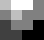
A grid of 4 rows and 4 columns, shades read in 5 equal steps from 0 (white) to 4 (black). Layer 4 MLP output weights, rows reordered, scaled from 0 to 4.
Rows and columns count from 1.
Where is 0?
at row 1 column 2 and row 1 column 3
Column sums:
9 6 8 12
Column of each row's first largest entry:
4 1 4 3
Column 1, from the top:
1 2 3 3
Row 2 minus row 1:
1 1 2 0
